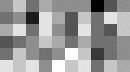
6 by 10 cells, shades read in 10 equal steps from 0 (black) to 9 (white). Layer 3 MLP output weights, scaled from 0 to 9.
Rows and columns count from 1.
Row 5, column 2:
7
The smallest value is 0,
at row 1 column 8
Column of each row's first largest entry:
2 4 2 4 6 5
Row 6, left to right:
8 7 8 5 9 7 8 4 7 6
